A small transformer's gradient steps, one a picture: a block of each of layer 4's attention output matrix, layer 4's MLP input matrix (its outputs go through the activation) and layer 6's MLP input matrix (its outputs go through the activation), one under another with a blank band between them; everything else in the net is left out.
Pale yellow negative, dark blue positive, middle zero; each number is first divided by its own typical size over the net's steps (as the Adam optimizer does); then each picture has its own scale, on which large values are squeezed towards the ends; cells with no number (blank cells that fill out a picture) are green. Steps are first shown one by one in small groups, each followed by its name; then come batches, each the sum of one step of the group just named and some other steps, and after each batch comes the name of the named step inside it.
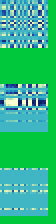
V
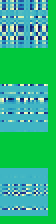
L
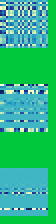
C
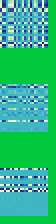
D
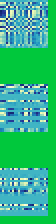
C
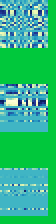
V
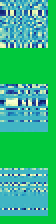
V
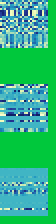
C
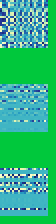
D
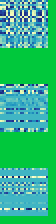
C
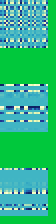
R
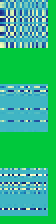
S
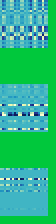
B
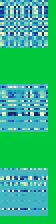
B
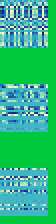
R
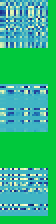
S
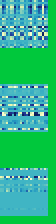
B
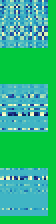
B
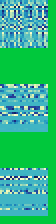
R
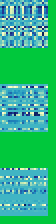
B
